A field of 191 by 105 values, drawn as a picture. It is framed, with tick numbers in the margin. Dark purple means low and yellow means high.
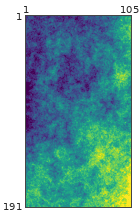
Stripes: none. Odd rows or columns: none. Slope: up to the bottom right. Lone odd cells: none. Mirror symmetry: none. Ninth with the highest average: bottom right.
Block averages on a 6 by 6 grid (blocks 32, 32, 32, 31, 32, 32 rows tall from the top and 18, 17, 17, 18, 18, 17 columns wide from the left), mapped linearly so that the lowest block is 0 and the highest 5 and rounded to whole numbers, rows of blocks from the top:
0 1 1 1 1 3
0 1 0 1 2 3
0 1 1 1 2 3
0 1 2 3 3 3
2 2 3 3 4 4
3 3 3 3 4 5
